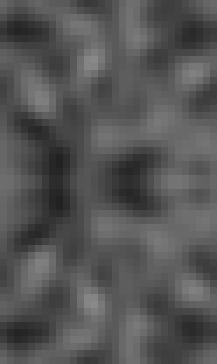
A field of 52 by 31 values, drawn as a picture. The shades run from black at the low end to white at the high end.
The ninth with the lowest average is the middle left. The field is mottled with small blotches. The top and bottom halves mirror each other.
